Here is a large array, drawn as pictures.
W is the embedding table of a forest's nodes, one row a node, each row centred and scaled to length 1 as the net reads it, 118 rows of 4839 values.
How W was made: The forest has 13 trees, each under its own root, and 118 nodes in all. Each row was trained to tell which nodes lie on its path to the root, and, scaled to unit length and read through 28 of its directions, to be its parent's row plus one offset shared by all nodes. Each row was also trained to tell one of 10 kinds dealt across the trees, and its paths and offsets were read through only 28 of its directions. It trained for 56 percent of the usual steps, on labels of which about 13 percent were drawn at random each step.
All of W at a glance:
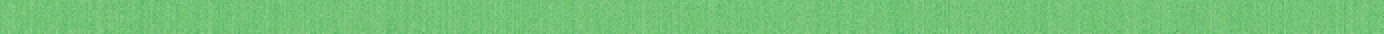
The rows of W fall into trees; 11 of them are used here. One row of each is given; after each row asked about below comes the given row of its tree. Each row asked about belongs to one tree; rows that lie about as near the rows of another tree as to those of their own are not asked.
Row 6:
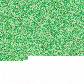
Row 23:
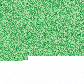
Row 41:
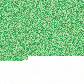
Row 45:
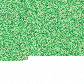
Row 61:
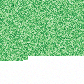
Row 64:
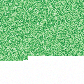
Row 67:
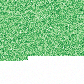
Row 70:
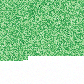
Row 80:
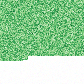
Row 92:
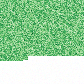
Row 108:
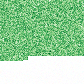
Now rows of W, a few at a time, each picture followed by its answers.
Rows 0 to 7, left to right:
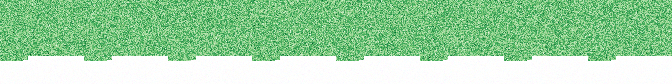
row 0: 108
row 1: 61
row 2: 6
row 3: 67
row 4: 45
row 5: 70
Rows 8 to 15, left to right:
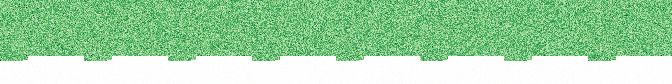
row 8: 45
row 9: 6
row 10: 6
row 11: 108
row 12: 45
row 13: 45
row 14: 70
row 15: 108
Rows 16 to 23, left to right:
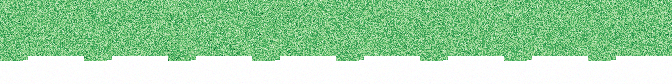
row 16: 67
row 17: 80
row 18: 45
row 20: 92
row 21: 108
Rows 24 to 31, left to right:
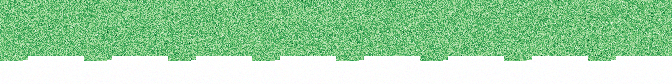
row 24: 67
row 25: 23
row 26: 108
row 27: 23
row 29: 92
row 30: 6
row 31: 70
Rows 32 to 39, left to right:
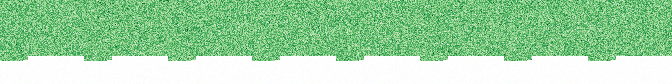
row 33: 108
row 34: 67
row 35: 61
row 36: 80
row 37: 70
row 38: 23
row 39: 45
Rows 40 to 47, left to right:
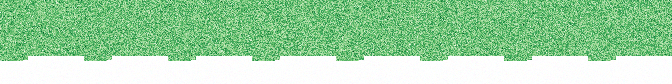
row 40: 23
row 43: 41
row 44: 23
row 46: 108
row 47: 23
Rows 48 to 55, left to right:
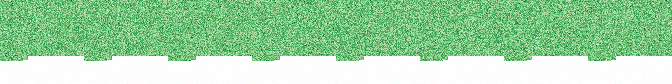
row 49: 80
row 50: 108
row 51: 45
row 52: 67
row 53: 92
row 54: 45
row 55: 23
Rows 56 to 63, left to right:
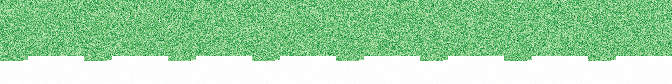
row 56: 67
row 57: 23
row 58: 64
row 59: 23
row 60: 6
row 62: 70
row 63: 67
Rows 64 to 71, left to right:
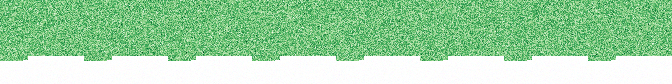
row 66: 108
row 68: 64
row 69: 80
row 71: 67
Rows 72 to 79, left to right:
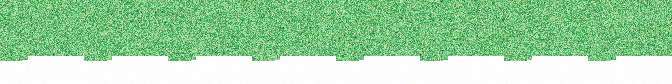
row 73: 70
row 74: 92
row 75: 6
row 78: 41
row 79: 23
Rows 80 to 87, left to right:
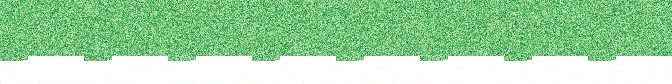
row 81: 67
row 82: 61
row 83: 70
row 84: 80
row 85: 6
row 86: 23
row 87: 70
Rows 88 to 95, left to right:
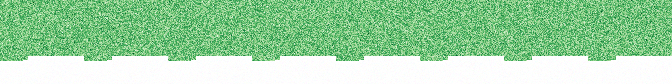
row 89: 108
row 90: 64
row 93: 61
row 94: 61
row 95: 80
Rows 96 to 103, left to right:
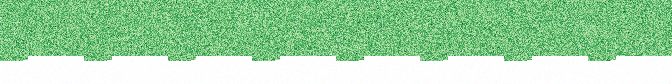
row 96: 6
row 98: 70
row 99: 6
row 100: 108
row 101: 23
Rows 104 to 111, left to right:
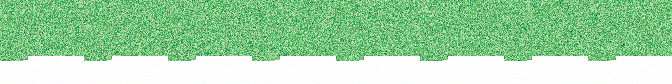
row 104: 80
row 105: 45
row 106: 67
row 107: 45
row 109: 67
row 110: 108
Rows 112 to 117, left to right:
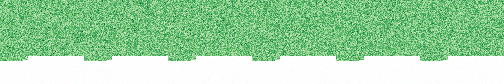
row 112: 45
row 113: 6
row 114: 6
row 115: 6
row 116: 67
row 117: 45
